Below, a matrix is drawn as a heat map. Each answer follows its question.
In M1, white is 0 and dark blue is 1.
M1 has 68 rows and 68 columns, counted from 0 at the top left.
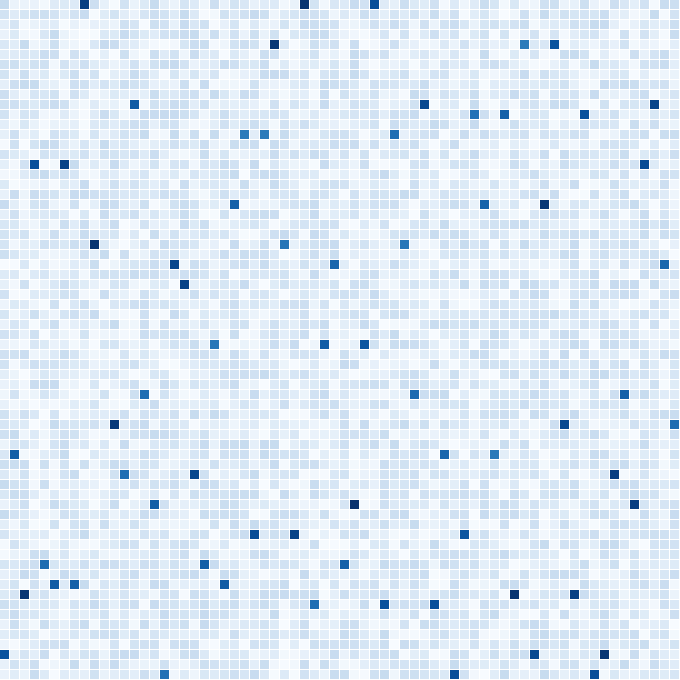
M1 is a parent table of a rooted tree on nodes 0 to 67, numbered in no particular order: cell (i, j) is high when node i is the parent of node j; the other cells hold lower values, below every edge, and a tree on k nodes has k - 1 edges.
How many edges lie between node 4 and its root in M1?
3
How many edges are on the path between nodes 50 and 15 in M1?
1
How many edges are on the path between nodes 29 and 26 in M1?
5
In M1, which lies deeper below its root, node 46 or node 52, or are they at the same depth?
node 52
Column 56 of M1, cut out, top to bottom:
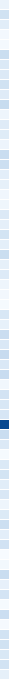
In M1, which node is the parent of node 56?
42
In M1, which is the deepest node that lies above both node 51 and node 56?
42
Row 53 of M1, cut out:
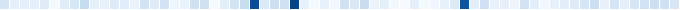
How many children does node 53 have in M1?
3
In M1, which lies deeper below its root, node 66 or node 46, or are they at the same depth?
the same depth
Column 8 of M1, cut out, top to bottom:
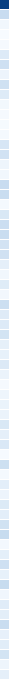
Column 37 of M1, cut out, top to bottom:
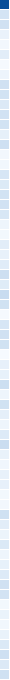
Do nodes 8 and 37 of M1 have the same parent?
yes
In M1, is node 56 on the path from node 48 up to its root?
yes
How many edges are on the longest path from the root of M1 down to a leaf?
4
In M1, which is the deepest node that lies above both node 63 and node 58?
11
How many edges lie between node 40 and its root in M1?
3
